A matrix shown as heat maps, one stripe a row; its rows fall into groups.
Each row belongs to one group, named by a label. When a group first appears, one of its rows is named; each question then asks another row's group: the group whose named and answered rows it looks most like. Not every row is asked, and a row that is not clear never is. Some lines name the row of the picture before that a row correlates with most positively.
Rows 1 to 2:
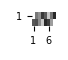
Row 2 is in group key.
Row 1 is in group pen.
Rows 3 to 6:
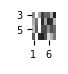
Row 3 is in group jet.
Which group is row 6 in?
jet
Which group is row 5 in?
pen
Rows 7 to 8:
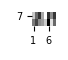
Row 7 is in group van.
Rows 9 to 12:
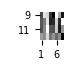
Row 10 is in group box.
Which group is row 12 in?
pen
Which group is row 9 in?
jet
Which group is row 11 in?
box
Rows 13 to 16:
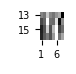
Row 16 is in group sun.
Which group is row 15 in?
sun
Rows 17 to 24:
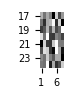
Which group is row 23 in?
pen
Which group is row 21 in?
sun
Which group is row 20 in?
pen
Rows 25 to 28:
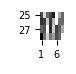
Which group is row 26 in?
sun
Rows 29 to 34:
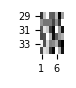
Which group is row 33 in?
pen
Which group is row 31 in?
jet
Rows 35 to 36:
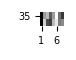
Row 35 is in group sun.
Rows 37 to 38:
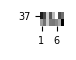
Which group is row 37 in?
sun
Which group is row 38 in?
pen
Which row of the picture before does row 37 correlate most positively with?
35
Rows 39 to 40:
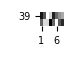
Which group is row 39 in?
key
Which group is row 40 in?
jet
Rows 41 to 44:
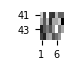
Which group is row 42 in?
pen
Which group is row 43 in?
sun
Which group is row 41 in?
pen
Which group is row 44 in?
key
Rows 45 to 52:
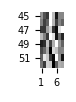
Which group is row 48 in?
van
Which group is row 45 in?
van
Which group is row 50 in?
sun
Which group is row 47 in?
key
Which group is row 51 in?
jet
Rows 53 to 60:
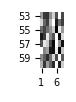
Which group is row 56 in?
box
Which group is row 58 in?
box
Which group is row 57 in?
jet
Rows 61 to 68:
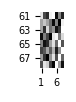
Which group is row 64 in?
sun
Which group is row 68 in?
jet
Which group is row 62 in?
box
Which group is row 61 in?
van
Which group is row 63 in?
key
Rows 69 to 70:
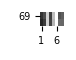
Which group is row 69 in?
sun
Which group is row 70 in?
sun
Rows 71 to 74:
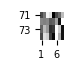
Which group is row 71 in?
key
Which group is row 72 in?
box
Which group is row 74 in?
jet
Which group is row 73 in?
jet
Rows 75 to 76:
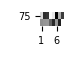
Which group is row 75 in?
van
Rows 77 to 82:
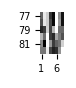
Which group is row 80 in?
pen
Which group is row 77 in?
jet
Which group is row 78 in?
jet
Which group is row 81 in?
key
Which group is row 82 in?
key
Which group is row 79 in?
sun
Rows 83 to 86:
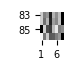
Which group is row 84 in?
pen
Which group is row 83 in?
pen
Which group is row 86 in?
pen
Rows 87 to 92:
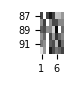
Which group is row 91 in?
box
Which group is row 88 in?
key
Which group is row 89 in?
van
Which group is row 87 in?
jet
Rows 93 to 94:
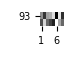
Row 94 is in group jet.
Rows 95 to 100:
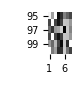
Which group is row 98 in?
jet
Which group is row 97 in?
van
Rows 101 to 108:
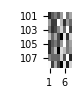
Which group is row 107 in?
van
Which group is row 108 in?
box
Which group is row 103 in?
van
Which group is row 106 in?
sun
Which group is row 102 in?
van
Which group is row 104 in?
box
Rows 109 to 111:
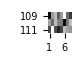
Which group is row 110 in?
key
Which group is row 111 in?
jet
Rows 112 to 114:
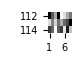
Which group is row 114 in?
box
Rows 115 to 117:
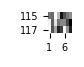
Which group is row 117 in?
pen
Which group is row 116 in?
pen
